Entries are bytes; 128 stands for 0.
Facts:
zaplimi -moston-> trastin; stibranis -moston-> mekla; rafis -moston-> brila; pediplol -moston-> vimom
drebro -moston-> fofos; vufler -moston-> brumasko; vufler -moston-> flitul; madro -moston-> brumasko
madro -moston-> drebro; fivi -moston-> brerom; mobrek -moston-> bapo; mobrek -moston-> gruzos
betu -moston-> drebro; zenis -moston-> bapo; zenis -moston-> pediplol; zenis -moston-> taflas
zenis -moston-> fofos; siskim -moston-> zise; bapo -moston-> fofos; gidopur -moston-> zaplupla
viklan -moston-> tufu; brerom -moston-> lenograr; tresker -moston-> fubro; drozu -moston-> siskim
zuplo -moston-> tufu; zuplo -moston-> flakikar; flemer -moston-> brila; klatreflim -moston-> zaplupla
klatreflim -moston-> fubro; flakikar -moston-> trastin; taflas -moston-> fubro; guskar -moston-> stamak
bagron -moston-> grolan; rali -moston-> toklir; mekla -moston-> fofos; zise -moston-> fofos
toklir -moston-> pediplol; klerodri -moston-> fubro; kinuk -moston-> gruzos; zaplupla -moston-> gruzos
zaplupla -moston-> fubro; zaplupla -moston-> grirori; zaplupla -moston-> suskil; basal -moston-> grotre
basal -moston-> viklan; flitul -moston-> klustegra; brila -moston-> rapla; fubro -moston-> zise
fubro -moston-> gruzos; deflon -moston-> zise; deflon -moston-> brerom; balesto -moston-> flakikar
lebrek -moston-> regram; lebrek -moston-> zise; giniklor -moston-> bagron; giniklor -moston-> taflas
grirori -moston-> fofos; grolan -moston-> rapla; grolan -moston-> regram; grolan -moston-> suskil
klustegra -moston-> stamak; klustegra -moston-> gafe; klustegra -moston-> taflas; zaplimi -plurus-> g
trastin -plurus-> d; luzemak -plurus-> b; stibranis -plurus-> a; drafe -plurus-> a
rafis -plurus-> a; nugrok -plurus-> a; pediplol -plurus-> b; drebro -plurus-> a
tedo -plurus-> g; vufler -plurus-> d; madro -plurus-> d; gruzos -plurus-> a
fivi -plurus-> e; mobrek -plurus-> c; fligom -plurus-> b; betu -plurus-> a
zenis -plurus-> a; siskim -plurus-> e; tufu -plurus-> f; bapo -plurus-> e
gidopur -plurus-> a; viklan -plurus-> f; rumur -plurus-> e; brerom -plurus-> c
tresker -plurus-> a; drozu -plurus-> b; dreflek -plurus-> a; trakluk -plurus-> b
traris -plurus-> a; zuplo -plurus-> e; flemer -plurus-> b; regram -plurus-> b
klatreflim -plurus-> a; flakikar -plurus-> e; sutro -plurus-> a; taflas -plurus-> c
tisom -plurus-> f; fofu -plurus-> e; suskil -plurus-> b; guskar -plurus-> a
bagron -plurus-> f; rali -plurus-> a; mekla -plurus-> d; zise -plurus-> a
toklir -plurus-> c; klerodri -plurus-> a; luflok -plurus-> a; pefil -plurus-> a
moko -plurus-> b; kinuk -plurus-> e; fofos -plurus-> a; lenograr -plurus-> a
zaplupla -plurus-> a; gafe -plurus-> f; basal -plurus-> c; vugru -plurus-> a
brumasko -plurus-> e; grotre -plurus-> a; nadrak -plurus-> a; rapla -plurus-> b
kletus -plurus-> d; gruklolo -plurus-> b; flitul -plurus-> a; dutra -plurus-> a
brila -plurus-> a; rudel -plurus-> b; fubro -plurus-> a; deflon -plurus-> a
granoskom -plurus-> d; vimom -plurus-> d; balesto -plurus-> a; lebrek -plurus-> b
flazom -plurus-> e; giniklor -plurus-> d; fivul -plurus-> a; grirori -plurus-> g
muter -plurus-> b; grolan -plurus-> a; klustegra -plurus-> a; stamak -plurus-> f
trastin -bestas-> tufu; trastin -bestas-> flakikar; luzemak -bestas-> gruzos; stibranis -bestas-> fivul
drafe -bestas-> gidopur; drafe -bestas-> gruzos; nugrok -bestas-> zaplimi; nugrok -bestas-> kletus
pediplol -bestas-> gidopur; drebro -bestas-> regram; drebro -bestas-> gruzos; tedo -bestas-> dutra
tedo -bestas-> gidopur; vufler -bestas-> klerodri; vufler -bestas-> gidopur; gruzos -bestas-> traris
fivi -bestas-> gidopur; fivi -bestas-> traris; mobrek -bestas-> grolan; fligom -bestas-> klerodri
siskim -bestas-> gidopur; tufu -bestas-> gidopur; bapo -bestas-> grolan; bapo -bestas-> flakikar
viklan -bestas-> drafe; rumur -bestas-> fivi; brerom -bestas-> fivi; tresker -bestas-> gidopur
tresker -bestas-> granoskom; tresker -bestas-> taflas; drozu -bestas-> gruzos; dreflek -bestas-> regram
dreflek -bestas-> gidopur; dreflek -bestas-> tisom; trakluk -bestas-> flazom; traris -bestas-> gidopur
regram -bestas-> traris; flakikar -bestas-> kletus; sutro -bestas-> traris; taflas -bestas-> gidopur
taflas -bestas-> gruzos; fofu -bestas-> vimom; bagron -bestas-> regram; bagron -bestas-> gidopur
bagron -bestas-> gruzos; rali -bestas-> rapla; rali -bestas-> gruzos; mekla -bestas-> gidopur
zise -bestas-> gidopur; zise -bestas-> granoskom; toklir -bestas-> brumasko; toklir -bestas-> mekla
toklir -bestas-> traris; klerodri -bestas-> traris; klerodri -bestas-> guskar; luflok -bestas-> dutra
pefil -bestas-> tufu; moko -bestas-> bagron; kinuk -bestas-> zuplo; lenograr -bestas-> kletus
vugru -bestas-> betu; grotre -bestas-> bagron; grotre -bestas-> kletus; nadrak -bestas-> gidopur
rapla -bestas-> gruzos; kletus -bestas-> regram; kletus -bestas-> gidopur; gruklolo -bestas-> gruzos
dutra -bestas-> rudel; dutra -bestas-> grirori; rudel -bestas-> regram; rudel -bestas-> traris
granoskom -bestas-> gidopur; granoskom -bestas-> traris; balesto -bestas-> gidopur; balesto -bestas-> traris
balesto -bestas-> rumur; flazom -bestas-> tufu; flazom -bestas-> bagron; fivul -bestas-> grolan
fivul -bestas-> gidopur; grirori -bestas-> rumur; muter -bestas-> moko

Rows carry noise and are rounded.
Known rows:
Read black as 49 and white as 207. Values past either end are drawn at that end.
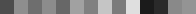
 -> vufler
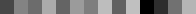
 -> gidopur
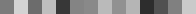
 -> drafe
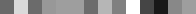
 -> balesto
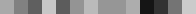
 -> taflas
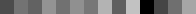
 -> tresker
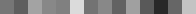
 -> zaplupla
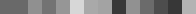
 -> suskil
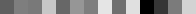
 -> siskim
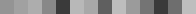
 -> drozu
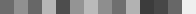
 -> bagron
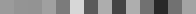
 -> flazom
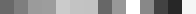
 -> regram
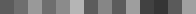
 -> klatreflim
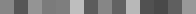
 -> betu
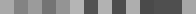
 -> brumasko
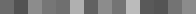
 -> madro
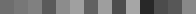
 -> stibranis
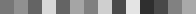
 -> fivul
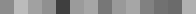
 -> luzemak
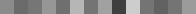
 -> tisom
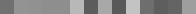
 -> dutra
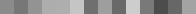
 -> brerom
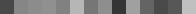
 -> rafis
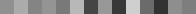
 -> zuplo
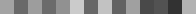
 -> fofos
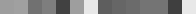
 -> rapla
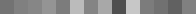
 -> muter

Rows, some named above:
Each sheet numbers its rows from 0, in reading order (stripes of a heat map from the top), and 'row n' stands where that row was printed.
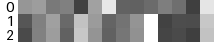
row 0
rapla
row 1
klerodri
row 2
klerodri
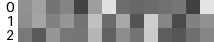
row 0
rapla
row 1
viklan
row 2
madro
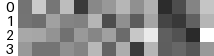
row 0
drafe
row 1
kinuk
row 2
gruzos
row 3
lenograr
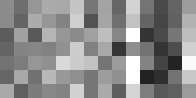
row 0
brerom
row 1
flitul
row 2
granoskom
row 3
brila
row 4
regram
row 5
fivi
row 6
vimom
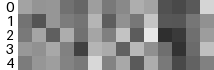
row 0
drebro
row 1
madro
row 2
dreflek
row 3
drozu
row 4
moko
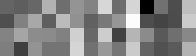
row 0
zise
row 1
klerodri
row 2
trastin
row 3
grirori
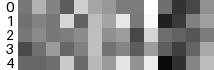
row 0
rudel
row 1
pediplol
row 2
fligom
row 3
giniklor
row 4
mekla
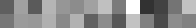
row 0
granoskom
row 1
basal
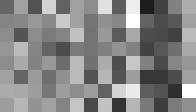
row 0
nadrak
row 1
toklir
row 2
fubro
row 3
rali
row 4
viklan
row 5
bapo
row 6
gruzos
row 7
flakikar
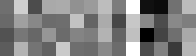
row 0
traris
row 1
zaplimi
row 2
tresker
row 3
sutro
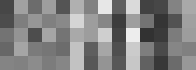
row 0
tedo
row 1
flemer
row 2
kletus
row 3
zaplimi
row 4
guskar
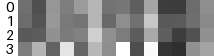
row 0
mobrek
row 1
madro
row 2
lebrek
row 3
tufu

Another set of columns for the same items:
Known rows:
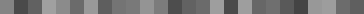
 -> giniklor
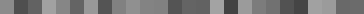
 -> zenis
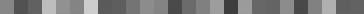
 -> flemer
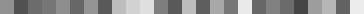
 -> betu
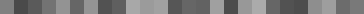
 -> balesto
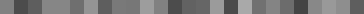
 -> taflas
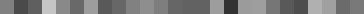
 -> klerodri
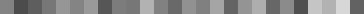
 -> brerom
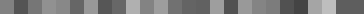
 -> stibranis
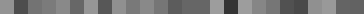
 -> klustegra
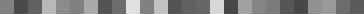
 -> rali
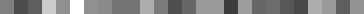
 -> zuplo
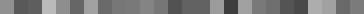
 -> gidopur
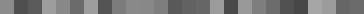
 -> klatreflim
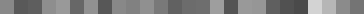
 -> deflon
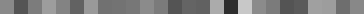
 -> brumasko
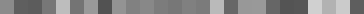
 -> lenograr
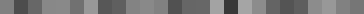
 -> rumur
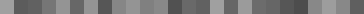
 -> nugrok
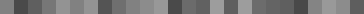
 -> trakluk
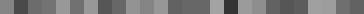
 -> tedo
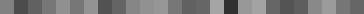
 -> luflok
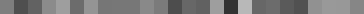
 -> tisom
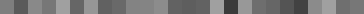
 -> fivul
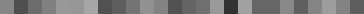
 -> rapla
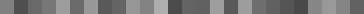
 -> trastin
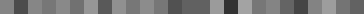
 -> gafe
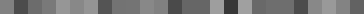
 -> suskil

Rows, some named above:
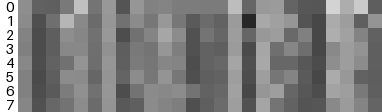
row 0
lenograr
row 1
guskar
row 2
drozu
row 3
taflas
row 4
kletus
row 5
madro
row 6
zise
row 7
flazom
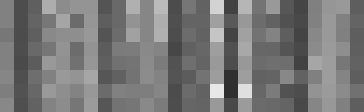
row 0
toklir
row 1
trastin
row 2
pediplol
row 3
kletus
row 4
lebrek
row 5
rapla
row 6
vimom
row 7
bagron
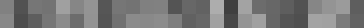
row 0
tufu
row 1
zise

